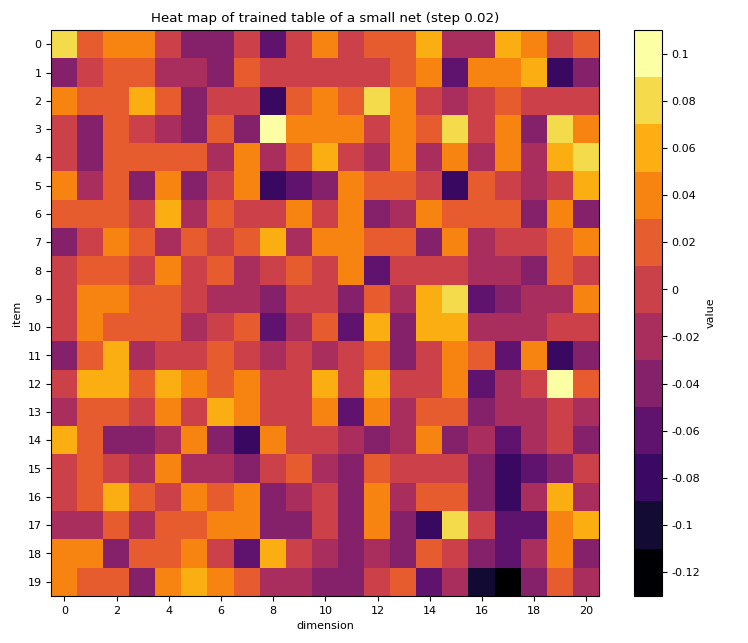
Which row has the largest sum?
12
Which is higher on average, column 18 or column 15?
column 15
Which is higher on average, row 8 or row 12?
row 12
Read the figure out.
Title: Heat map of trained table of a small net (step 0.02)
x-axis: dimension, ticks 0 2 4 6 8 10 12 14 16 18 20
y-axis: item, ticks 0 1 2 3 4 5 6 7 8 9 10 11 12 13 14 15 16 17 18 19 (0 at the top)
Colour bar: value, ticks -0.12 -0.1 -0.08 -0.06 -0.04 -0.02 0 0.02 0.04 0.06 0.08 0.1
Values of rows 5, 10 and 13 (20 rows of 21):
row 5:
0.04 -0.02 0.02 -0.04 0.04 -0.04 0 0.04 -0.08 -0.06 -0.04 0.04 0.02 0.02 0 -0.08 0.02 0 -0.02 0 0.06
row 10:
0 0.04 0.02 0.02 0.02 -0.02 0 0.02 -0.06 -0.02 0.02 -0.06 0.06 -0.04 0.06 0.06 -0.02 -0.02 -0.02 0 0
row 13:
-0.02 0.02 0.02 0 0.04 0 0.06 0.04 0 0 0.04 -0.06 0.04 -0.02 0.02 0.02 -0.04 -0.02 -0.02 0 -0.02
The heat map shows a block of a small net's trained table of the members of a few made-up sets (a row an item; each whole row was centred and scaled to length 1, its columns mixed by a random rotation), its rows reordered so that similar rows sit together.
